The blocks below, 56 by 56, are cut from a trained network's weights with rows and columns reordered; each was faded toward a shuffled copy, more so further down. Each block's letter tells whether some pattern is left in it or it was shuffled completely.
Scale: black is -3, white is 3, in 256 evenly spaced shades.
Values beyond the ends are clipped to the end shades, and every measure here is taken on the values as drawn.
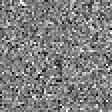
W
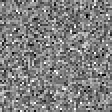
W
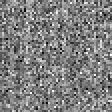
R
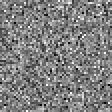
W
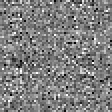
R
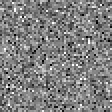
W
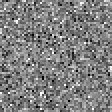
W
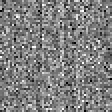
R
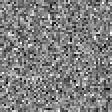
W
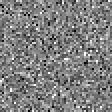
W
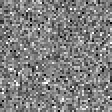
W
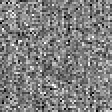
R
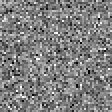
W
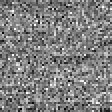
R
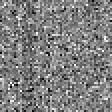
R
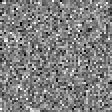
W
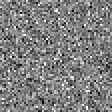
W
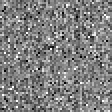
R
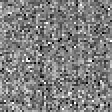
R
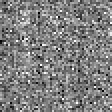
R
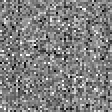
R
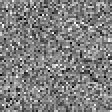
R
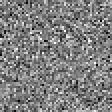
W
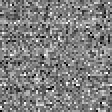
R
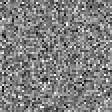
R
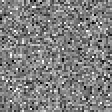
W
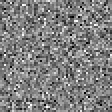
W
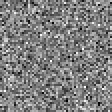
W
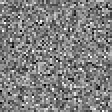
W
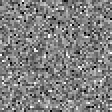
W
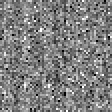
R
